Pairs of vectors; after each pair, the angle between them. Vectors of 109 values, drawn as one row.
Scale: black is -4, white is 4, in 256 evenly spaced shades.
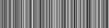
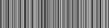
partly opposed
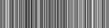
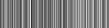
partly aligned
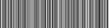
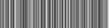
partly aligned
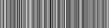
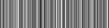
partly aligned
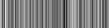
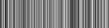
nearly opposite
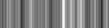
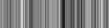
nearly opposite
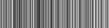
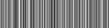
orthogonal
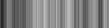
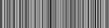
orthogonal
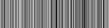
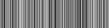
partly aligned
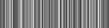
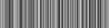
nearly opposite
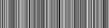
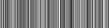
nearly opposite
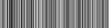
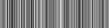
nearly parallel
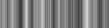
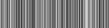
partly aligned
